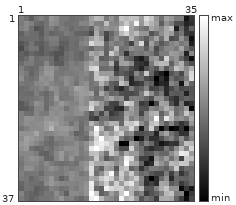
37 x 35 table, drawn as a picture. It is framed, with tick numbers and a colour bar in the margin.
The left part is calmer, up to a seam about 40% of the way across. There are no regular stripes. The ninth with the lowest average is the middle right. Neither half mirrors the other. Overall the values sit about 50% of the way up the scale.
